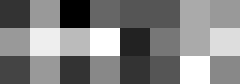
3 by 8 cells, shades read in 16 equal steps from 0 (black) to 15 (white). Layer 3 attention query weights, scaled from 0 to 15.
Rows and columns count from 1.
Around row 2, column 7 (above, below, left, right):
10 15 7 13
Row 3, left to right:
4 9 3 8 3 5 15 8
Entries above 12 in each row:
0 3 1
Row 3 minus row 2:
-5 -5 -8 -7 1 -2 5 -5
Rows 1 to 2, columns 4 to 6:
6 5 5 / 15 2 7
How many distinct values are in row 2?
8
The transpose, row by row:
3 9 4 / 9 14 9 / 0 11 3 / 6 15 8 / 5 2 3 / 5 7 5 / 10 10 15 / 9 13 8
